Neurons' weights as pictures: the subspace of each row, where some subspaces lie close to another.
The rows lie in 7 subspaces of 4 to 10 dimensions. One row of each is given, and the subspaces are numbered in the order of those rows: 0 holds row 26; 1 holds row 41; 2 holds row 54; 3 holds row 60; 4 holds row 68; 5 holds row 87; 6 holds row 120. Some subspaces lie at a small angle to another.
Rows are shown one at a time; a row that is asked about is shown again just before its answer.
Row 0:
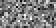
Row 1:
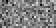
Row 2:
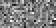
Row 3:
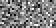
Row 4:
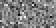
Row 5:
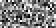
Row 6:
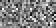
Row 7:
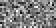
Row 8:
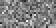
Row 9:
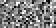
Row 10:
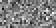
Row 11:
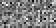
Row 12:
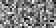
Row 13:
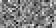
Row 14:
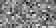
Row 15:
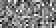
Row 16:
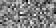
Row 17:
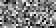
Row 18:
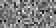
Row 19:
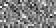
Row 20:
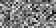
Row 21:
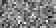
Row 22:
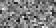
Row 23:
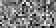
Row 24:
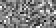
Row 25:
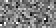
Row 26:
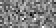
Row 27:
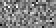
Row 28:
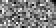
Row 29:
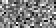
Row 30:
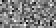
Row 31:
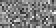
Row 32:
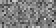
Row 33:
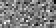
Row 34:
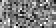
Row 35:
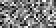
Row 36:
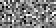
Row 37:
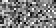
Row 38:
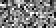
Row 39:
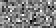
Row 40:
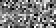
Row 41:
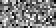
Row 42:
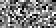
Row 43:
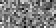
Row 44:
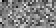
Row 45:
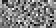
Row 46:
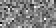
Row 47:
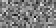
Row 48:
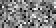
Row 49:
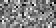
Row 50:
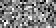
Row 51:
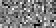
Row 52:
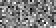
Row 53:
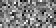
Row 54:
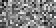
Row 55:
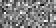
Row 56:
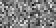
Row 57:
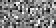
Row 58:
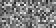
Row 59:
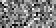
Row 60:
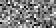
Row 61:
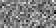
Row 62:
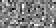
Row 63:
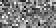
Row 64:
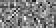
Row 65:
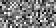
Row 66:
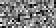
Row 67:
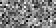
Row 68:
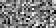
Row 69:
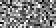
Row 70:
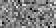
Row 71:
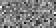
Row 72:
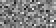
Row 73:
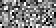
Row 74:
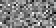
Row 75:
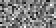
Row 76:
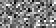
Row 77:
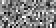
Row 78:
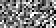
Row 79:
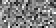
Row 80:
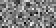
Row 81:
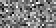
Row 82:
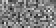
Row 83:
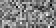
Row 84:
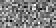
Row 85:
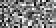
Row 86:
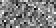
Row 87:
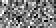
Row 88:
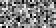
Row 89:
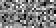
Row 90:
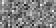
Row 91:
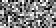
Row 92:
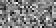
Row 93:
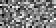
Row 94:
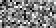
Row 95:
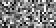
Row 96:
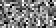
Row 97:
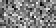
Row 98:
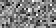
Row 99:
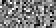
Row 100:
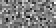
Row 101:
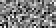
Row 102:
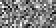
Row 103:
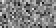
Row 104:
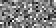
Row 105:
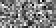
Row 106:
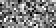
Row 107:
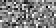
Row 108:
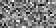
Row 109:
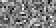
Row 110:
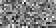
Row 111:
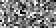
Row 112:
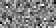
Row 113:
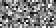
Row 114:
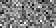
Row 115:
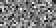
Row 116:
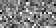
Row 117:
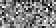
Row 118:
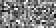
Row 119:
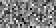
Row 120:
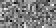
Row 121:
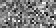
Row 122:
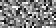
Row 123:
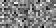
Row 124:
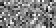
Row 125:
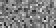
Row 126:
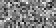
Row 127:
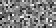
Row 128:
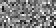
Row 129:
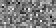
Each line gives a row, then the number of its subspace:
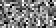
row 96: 6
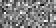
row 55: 2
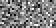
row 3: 3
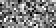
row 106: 6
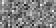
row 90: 2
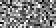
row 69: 3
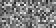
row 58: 2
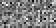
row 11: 2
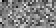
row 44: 2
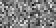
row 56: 0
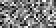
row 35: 3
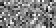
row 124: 2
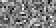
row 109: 4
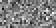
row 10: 2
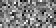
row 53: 1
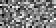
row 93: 6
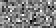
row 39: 4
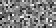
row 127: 6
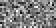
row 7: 6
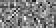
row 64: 6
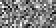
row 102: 6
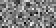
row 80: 6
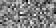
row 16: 5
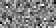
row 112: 2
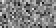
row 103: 6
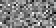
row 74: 3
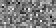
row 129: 2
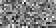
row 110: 5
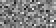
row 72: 4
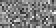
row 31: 2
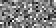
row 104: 3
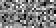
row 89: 5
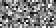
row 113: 2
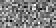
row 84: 6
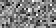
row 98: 2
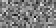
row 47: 0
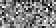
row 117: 2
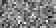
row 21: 5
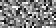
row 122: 6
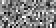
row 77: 2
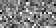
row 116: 6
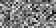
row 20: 3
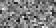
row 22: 3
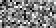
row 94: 5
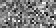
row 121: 5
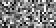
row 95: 2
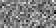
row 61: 4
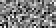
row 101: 6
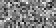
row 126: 6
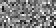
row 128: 4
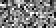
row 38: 6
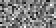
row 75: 6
